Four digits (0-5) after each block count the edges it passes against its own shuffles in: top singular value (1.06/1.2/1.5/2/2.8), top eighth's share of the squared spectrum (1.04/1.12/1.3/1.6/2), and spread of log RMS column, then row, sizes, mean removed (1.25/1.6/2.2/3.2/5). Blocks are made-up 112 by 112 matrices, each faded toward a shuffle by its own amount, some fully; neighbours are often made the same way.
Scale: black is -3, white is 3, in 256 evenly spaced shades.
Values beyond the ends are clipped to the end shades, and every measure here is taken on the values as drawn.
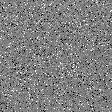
2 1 0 0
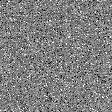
2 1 0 0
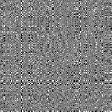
5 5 4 3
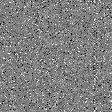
2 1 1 0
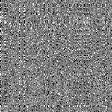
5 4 3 2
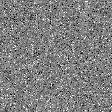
3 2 1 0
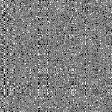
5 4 3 2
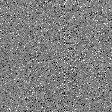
3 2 1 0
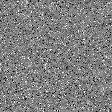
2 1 0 0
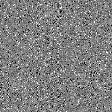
4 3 2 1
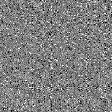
4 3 2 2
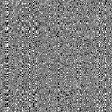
5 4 4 2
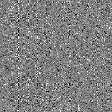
4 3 3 2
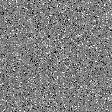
3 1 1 0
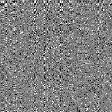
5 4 3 2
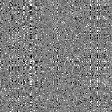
5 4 3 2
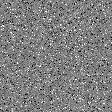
2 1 0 0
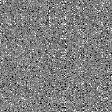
4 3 2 1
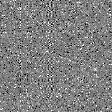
4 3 2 1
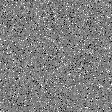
1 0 0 0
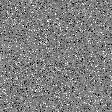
1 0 0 0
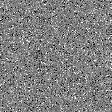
3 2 1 0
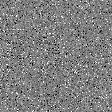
3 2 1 1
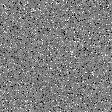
0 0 0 0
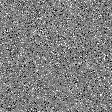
0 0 0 0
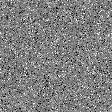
2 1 0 0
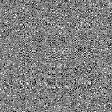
4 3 2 2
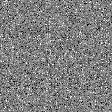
3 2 1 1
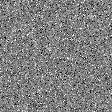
2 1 0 0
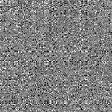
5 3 2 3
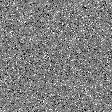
0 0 0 0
